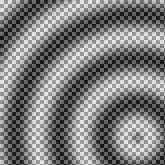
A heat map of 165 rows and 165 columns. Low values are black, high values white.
Mirror symmetry: none. Rings: centred on the bottom right. Seam: none. Odd rows or columns: none. Slope: none.
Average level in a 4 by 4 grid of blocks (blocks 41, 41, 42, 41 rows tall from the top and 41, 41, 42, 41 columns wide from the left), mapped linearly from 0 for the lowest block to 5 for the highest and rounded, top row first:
0311
3211
1131
1115
